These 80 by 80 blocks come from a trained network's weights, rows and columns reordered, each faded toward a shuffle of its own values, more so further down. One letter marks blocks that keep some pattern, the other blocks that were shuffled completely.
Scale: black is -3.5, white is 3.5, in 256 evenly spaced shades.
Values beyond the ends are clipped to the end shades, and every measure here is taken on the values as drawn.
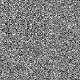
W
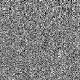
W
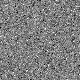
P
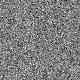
P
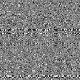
W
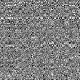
W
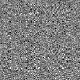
W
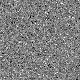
P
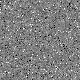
P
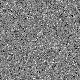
P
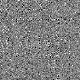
W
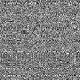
W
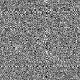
W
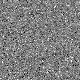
P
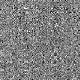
W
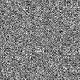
W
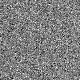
P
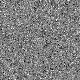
P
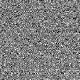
W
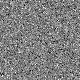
P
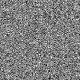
W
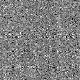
W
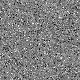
P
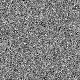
P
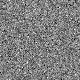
P
